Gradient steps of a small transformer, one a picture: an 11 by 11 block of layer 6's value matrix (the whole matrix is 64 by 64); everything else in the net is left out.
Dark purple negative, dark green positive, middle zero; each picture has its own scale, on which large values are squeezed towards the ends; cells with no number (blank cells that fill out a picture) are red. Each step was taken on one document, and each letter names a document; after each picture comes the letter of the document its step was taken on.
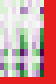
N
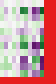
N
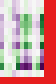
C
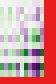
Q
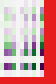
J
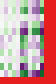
Q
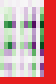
J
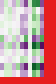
Q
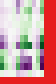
C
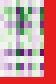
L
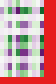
L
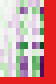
N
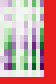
J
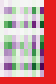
J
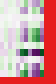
Q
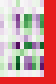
C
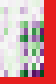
Q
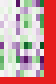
C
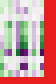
L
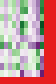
N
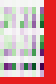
J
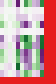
C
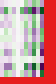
J
